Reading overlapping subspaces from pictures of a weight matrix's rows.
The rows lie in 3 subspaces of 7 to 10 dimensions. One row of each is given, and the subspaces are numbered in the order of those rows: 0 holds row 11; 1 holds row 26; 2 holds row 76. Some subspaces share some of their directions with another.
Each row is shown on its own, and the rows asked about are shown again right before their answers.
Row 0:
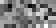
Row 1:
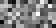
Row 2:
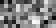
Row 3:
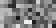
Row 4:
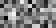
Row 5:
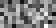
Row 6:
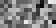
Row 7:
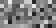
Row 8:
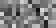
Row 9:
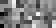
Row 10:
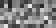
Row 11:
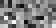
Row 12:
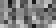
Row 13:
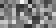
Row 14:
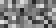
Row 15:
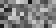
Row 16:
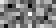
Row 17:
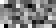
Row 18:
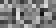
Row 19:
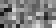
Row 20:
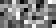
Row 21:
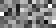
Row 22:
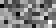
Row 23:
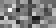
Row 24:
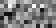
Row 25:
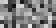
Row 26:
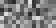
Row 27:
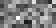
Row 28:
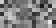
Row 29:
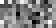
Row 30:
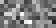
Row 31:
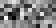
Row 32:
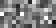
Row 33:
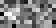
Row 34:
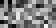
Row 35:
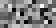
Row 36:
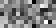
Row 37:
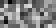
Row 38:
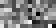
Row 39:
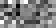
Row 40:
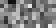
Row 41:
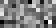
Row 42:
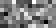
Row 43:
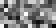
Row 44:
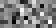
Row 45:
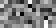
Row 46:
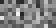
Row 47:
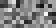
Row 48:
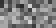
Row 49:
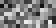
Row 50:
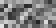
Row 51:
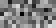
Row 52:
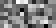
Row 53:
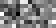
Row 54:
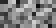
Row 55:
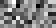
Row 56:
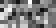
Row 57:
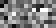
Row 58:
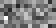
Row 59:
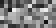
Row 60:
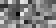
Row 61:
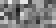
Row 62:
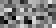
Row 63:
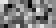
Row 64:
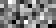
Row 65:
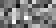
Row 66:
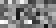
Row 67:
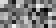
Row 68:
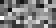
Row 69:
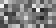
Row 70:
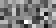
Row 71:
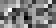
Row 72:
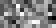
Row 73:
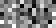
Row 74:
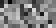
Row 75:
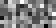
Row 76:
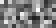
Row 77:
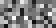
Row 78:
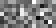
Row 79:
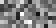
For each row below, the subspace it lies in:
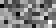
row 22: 2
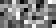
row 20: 2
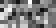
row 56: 1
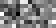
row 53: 2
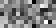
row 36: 0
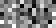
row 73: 1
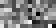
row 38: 1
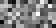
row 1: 2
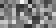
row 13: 0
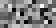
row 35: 0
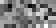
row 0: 1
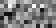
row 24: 1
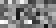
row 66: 0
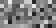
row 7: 1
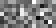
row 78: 0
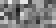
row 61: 2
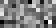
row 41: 1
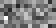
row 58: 0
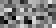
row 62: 0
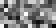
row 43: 1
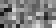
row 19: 1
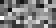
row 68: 0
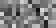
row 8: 2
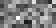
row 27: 1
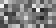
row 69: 1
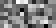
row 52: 1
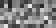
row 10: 0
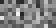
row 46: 0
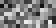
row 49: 2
